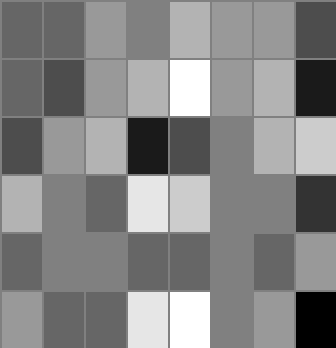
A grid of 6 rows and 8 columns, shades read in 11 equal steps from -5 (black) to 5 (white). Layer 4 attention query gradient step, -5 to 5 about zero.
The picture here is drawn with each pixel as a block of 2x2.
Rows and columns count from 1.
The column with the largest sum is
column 5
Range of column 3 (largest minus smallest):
3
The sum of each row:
1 4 0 5 -3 4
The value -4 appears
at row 2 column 8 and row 3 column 4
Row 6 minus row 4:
-1 -1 0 0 2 0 1 -2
